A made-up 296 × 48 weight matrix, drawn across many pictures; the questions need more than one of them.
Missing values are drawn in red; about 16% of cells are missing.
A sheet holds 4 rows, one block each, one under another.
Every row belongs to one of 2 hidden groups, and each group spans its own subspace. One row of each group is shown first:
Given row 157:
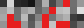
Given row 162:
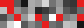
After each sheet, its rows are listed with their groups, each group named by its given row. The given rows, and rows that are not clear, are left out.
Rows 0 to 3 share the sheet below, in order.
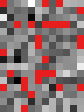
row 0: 162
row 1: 157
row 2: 157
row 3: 162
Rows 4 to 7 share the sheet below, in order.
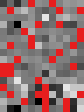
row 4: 157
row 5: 162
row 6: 157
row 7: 162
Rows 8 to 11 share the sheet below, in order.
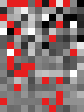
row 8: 162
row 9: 157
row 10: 162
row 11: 162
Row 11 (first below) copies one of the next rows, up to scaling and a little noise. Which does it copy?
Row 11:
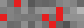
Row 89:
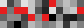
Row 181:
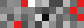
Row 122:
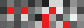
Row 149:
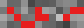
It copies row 149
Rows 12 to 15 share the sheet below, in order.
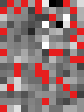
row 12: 162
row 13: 162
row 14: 157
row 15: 157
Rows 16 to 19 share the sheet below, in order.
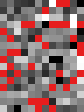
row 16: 162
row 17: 157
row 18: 162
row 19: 157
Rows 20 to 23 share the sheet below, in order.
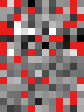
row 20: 157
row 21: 157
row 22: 162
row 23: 162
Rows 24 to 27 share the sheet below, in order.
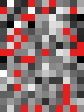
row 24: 157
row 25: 162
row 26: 162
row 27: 157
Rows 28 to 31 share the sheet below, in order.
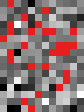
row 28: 157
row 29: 157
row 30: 157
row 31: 157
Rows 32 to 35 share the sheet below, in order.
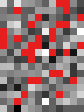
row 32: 157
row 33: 162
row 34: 157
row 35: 157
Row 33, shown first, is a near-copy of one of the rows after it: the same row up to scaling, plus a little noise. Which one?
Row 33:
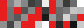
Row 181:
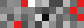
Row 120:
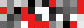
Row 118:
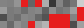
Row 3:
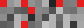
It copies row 118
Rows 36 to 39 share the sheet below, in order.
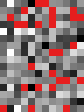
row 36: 157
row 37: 157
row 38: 162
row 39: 157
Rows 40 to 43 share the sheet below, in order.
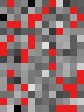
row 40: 162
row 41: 157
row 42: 157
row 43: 157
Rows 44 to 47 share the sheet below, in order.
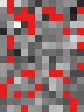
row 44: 157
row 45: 157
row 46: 157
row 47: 162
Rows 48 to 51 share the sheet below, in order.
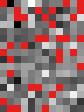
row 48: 157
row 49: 162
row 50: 157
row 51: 157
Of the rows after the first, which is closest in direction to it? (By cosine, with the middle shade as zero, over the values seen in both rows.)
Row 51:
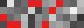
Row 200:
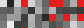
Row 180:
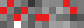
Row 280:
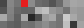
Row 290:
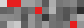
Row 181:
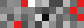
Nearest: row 180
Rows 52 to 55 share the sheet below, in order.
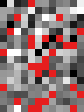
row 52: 157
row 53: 162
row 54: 162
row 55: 157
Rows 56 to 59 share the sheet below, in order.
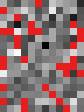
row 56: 162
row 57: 157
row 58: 162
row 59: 162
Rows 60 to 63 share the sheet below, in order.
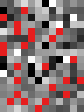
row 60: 162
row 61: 157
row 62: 162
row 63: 162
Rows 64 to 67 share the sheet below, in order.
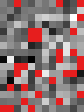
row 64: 162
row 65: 162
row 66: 157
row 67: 157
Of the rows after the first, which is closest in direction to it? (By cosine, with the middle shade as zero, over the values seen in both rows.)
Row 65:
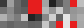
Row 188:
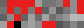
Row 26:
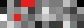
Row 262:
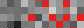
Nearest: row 26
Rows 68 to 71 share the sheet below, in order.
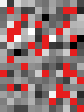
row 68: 157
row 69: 162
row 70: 162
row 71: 162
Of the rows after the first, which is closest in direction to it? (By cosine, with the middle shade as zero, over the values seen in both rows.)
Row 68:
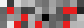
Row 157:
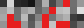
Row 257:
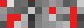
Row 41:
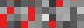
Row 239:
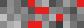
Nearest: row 239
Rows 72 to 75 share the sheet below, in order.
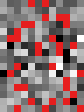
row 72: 162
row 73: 162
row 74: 162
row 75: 162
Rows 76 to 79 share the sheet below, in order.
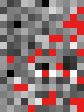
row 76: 162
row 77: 162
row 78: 162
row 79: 162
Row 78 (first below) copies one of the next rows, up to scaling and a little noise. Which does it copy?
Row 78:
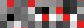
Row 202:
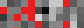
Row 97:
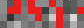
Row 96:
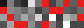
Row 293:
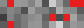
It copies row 97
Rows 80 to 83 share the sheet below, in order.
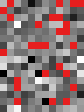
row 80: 157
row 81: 162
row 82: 162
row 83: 157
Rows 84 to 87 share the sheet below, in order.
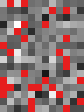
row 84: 157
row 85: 157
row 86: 157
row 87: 162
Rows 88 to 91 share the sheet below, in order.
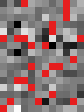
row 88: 157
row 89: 162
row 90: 157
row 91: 157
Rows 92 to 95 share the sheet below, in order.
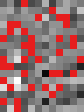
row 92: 157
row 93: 157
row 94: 157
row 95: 157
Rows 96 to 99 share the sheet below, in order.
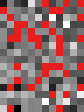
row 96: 162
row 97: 162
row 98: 162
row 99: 157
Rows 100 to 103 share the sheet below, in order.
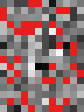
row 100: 157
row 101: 162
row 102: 162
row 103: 157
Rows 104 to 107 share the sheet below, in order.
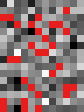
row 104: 157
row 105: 157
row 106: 157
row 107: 157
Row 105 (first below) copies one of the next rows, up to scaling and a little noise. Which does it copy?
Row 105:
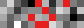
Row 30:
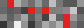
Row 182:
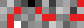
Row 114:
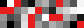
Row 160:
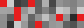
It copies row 182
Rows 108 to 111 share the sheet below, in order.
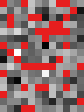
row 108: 162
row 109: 157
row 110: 157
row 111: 162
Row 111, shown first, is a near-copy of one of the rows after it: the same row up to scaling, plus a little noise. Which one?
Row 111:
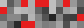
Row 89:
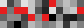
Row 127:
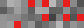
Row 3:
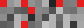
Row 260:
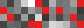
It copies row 89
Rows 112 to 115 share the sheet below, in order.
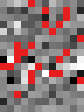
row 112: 157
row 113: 157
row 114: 157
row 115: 162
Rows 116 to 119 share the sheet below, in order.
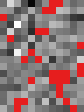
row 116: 157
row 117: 157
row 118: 162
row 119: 157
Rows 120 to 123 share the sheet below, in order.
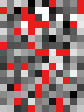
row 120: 162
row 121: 162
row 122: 162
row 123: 157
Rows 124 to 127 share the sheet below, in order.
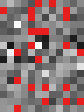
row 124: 157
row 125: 162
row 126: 157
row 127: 162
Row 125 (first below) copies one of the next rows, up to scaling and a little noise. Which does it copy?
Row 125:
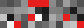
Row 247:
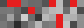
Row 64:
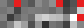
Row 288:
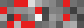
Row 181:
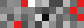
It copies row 288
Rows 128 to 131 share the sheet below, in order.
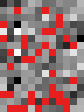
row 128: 157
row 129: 157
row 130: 157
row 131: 157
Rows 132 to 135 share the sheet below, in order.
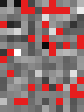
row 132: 157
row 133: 157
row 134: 162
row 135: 162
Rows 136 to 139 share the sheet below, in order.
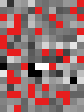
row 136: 157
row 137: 162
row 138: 162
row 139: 157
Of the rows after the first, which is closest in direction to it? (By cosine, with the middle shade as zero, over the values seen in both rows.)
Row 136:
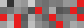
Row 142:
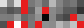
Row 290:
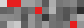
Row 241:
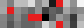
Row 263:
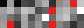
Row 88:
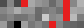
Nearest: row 290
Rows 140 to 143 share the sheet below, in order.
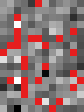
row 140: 157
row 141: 162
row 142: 157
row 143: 157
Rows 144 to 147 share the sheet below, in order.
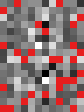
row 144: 162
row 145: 162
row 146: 162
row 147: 157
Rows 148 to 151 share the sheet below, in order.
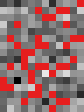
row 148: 157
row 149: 162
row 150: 157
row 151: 157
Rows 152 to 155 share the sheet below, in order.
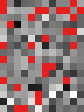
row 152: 157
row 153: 162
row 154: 162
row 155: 162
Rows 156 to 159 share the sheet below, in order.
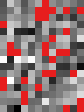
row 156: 162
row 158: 157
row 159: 157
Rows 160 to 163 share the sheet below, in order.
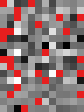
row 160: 157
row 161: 157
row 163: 157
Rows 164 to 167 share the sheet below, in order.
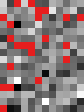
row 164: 162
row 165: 162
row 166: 157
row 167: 157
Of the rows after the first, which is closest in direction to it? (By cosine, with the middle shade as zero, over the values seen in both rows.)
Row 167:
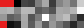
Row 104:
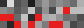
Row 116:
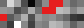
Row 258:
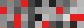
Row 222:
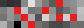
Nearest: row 104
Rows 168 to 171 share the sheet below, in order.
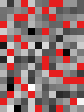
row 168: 157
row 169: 162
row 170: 157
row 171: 157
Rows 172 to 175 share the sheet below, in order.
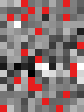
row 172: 157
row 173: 162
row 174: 162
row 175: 157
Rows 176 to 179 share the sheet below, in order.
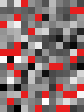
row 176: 157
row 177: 162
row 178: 157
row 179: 157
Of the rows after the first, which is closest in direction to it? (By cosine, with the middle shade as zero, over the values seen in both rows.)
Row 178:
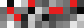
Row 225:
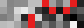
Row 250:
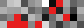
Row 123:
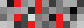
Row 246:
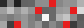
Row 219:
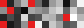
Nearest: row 123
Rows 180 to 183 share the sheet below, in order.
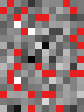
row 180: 157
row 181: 162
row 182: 157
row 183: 157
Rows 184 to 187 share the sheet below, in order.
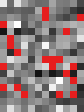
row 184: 157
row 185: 157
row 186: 162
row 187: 162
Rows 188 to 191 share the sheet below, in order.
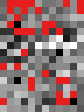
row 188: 157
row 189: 162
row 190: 157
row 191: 162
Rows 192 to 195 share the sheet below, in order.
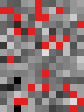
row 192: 162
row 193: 162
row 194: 157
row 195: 157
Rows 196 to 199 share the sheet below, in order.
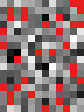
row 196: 157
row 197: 157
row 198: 162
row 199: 157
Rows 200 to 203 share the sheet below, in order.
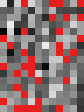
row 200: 157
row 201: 157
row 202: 162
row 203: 162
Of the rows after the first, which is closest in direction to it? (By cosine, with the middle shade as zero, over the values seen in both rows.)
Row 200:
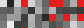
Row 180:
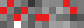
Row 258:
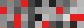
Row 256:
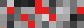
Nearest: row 258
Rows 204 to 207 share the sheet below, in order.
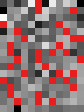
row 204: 162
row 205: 157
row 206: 162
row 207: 157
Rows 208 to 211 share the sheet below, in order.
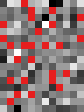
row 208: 162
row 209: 157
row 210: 157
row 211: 157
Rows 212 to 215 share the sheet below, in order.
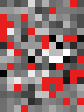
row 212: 162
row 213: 162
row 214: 162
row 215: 162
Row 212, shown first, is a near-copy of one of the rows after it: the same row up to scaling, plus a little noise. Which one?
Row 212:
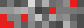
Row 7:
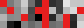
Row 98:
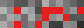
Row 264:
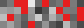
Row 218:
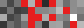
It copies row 264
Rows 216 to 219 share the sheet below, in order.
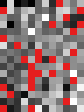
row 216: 157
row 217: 162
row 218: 162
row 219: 162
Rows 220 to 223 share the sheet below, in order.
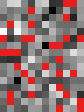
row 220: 162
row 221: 157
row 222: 157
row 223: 162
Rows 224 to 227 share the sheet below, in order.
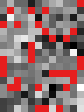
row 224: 162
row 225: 162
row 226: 157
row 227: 162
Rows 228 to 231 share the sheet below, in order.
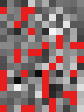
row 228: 162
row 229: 162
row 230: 162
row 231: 162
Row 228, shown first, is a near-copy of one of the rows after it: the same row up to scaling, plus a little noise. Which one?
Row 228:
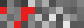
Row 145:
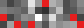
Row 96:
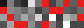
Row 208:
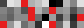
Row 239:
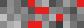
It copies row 96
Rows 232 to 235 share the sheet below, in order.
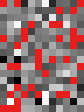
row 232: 162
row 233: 157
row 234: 157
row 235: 162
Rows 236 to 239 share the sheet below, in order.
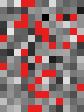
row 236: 157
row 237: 157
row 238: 162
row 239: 162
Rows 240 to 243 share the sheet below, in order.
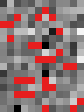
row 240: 157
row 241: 162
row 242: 162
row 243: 157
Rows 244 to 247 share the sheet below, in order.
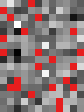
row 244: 157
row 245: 157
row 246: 157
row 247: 162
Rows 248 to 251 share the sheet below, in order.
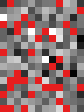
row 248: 162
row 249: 162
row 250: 162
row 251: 162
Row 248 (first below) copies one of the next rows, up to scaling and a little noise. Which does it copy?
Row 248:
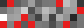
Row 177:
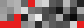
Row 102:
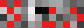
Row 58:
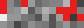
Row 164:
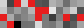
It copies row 58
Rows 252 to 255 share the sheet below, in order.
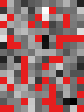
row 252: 162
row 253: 162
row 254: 162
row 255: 162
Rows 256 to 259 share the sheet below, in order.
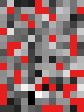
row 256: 157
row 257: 157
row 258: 162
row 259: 162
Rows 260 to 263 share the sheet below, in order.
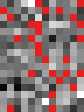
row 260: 162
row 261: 162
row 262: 162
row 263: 157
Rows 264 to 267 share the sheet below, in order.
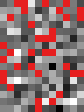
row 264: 162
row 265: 162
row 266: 162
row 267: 162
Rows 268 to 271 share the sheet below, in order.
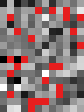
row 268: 157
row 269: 162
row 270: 157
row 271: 157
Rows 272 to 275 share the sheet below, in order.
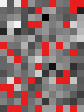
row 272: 157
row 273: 157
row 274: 162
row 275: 157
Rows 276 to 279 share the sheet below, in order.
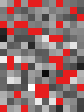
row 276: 157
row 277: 162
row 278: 157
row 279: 162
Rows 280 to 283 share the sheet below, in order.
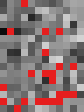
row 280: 162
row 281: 157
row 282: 162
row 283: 162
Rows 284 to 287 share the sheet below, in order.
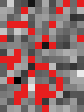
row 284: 157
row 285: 157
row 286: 157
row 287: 162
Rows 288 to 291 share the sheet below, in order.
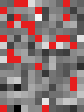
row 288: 162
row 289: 162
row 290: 157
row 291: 157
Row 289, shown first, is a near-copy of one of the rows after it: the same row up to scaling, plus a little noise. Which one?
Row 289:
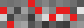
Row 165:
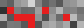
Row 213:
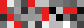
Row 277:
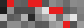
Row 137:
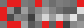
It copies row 137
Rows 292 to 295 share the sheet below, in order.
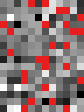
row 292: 162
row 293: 162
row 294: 157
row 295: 157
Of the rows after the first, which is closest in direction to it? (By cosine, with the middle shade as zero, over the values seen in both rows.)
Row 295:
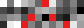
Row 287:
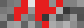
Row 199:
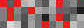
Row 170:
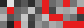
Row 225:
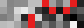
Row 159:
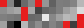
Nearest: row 199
